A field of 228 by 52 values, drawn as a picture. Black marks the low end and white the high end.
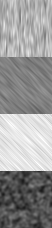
The table splits into 4 rows of 1 panel. Panel 1,1: high, streaked downward. Panel 2,1: middling, slanting down to the right, faint in contrast. Panel 3,1: very high, slanting down to the right, faint in contrast. Panel 4,1: low, blotchy.
